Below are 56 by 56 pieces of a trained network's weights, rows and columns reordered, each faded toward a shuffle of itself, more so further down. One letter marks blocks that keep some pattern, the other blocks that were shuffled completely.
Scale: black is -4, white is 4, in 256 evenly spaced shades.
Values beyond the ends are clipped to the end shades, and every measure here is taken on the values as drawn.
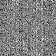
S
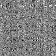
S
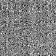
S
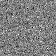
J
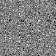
S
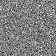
J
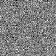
S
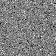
J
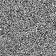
J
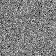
J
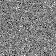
J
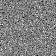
J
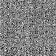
S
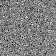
J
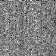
S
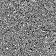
J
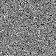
J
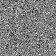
J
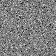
J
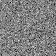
J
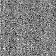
S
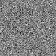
S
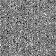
S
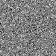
J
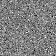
J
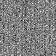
S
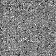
S
